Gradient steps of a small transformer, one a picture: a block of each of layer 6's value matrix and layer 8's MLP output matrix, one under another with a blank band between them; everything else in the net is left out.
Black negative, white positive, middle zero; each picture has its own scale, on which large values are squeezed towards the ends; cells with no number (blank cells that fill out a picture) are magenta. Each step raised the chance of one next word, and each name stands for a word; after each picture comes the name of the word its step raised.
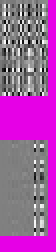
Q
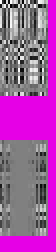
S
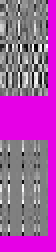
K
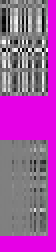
S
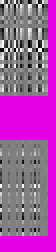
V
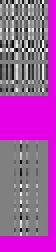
V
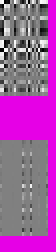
V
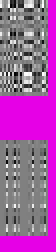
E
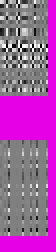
V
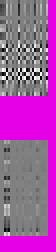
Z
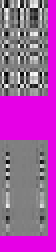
E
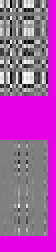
E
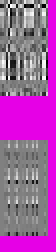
K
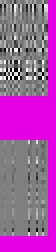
Z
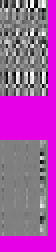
E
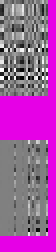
Z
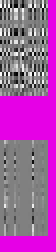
E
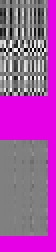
S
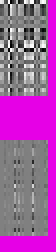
V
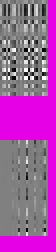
Z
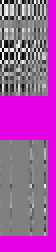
V
